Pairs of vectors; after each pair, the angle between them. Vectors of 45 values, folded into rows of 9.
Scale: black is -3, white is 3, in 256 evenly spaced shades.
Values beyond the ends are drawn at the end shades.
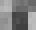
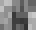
nearly parallel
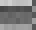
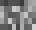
partly opposed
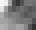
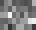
orthogonal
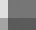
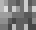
partly aligned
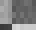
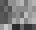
nearly opposite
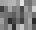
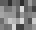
nearly opposite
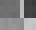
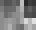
nearly parallel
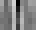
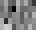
partly opposed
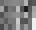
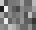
partly opposed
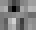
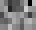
partly aligned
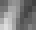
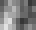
nearly parallel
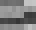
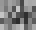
partly aligned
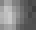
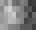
nearly parallel
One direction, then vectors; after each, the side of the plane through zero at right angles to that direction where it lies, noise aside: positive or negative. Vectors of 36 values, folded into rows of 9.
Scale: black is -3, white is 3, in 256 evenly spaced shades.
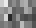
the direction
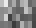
positive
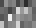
negative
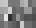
positive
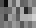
negative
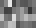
negative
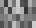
negative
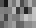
negative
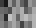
negative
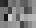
negative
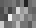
negative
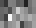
negative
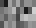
negative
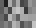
negative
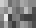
positive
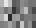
positive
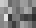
positive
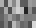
negative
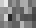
positive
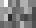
positive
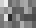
positive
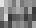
positive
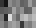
negative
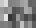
positive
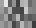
positive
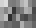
positive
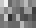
positive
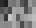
negative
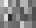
positive
